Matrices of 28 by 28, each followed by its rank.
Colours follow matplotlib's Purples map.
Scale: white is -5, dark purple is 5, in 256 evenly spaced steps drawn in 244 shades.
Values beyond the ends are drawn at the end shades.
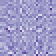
five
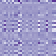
two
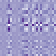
two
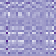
two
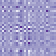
two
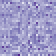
five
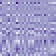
two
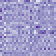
five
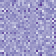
five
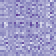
five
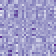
five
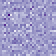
five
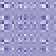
two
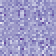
five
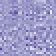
five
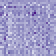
five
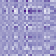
two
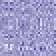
five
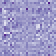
five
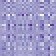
two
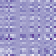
two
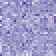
five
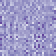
five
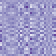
two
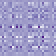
two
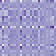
two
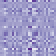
two
